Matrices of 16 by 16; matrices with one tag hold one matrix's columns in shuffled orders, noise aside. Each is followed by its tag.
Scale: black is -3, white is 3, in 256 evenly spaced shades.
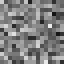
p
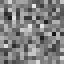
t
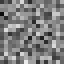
p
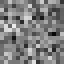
t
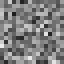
p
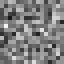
t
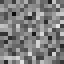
p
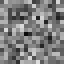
t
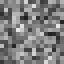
t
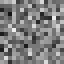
t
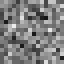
t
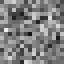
t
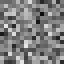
p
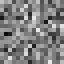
t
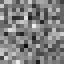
t
